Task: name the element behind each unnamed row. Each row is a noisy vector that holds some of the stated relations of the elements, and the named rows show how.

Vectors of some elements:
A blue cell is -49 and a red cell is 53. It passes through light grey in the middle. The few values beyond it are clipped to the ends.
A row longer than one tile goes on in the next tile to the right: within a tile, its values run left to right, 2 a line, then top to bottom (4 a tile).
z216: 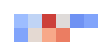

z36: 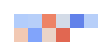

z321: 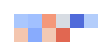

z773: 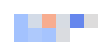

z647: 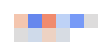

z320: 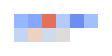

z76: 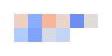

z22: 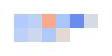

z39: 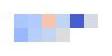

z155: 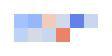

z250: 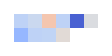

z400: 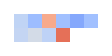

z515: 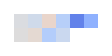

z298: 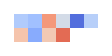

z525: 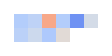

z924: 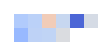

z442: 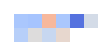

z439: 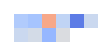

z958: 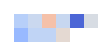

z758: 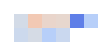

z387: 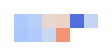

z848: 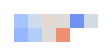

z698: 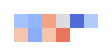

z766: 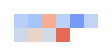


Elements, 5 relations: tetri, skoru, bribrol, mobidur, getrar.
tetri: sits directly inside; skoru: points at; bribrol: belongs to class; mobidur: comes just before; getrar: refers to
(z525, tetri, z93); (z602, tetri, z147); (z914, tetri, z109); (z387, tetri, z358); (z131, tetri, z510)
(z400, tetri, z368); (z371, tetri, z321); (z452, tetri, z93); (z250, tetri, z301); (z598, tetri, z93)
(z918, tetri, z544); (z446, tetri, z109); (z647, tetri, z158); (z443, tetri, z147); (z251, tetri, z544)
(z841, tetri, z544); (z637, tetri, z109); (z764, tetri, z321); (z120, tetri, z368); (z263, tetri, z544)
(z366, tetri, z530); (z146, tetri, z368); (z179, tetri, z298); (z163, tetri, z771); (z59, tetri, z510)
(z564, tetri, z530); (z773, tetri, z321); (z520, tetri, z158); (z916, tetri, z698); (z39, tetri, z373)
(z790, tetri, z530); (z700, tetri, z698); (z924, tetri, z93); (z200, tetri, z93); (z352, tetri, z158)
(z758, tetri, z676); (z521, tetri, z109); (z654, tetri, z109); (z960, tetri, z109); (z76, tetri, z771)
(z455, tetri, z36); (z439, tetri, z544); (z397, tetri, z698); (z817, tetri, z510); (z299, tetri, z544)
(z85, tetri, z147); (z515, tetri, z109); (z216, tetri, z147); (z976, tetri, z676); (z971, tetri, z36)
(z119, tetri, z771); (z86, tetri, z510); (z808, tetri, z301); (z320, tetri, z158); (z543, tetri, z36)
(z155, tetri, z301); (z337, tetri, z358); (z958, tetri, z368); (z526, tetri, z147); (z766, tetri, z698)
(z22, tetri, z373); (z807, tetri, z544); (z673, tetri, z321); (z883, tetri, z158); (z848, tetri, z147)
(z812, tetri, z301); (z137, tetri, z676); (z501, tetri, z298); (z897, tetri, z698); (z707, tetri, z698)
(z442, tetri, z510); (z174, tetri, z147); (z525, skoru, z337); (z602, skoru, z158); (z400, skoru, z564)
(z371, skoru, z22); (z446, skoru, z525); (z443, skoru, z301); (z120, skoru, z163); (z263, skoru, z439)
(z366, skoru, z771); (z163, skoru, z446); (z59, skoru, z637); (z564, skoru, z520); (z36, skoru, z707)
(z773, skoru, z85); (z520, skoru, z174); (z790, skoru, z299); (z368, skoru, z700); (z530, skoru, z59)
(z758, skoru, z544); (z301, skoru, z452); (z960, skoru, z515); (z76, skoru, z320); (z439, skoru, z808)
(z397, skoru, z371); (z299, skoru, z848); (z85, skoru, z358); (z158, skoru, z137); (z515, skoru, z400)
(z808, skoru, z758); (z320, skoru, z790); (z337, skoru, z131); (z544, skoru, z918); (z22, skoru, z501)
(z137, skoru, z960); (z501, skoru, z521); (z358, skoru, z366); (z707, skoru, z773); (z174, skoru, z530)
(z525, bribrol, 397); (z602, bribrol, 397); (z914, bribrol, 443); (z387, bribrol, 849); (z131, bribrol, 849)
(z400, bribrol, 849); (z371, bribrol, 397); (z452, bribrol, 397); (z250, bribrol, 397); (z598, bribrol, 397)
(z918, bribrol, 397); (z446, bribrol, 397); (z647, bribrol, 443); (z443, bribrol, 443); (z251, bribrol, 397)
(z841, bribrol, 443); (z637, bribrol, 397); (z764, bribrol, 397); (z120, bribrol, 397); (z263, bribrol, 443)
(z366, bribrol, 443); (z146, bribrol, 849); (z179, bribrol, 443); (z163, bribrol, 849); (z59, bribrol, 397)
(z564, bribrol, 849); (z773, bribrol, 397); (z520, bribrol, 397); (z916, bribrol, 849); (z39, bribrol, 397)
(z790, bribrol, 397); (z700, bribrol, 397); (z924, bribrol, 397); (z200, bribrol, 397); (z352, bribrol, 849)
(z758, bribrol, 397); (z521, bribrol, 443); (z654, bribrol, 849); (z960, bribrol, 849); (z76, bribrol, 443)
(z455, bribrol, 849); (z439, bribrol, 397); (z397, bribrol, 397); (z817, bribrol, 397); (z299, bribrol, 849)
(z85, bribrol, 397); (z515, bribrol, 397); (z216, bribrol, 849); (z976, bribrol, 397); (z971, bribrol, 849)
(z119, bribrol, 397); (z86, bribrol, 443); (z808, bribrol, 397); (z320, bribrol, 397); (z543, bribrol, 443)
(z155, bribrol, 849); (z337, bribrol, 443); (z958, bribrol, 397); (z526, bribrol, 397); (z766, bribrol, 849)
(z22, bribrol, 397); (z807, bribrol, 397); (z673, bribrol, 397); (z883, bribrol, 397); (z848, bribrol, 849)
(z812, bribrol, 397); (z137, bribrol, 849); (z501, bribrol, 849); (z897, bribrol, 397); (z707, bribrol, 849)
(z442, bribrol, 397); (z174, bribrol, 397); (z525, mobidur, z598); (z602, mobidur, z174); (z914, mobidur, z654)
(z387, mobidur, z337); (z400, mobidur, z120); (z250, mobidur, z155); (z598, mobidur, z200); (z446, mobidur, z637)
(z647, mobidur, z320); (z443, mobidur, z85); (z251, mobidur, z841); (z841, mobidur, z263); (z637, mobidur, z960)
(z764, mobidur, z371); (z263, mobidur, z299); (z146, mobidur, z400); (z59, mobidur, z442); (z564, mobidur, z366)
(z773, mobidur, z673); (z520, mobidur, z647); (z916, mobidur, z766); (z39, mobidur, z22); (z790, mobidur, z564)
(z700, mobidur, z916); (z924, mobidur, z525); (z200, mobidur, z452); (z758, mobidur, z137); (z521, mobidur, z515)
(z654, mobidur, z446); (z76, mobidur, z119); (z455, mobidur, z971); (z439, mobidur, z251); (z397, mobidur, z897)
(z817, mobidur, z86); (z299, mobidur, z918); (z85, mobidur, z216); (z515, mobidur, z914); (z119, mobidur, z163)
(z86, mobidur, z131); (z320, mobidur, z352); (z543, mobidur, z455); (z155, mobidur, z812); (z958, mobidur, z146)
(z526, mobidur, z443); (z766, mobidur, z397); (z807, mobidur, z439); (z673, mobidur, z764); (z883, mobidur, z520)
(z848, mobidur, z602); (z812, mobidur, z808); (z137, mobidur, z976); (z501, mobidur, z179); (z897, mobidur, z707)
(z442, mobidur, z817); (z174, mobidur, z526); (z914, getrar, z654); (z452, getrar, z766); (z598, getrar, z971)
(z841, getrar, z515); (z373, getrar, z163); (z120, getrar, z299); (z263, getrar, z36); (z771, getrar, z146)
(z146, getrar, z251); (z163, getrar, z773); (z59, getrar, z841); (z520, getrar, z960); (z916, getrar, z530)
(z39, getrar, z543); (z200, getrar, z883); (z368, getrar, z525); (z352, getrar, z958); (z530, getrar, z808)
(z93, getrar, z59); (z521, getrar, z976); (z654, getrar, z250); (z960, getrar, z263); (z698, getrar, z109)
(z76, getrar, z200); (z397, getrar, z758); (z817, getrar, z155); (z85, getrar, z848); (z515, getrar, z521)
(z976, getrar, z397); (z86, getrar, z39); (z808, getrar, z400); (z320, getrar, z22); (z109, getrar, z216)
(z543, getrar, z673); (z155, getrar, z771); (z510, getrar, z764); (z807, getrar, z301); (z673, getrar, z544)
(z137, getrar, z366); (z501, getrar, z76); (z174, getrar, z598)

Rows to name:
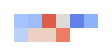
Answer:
z131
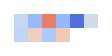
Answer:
z251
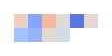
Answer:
z543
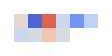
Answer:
z86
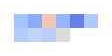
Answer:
z520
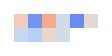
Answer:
z179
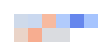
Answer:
z976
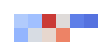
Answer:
z960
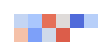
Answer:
z544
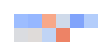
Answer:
z163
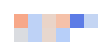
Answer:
z521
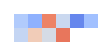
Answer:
z654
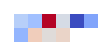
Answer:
z918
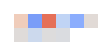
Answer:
z366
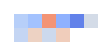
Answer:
z764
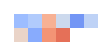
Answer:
z147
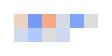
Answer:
z337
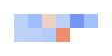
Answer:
z564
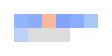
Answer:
z174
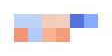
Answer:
z93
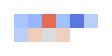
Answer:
z200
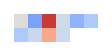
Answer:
z443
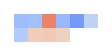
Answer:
z526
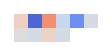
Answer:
z914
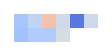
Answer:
z790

